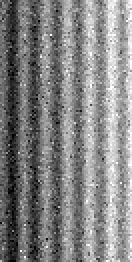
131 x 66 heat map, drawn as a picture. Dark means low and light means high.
Average level on the scale: 50%. Slope: up to the right. Stripes: upright, repeating 6 times.
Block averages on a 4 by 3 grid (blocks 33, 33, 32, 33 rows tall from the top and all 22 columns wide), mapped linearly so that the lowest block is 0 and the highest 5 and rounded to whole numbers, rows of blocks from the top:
135 / 035 / 025 / 024
